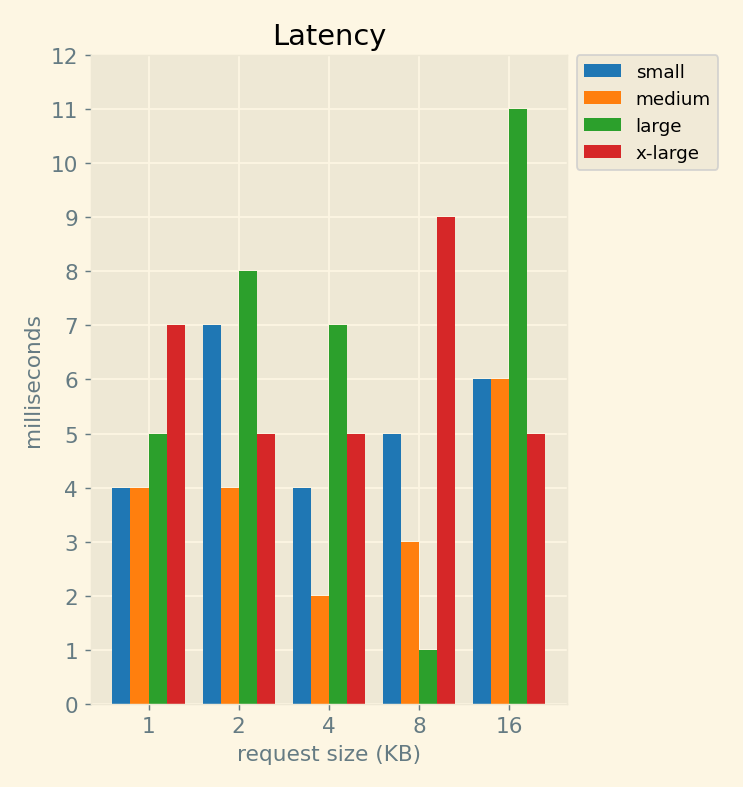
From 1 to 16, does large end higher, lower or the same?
higher
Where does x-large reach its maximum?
8
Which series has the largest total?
large
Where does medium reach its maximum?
16
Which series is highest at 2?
large
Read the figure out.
Title: Latency
x-axis: request size (KB), ticks 1 2 4 8 16
y-axis: milliseconds, ticks 0 1 2 3 4 5 6 7 8 9 10 11 12
Legend: small, medium, large, x-large
Values:
small: 4 7 4 5 6
medium: 4 4 2 3 6
large: 5 8 7 1 11
x-large: 7 5 5 9 5
